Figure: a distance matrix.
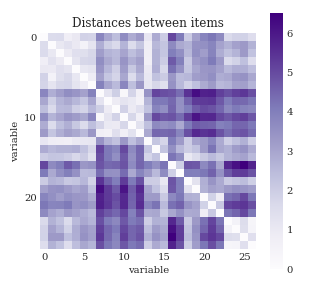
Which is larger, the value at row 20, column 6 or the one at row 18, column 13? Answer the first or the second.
the first
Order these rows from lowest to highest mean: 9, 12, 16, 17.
9, 12, 17, 16
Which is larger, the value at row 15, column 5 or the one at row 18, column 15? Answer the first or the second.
the first
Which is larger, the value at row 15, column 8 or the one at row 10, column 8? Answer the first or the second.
the first
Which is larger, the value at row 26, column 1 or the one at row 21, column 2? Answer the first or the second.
the second
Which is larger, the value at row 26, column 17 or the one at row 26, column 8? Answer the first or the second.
the first
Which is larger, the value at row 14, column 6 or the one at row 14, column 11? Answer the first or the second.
the second
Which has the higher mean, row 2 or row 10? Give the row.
10
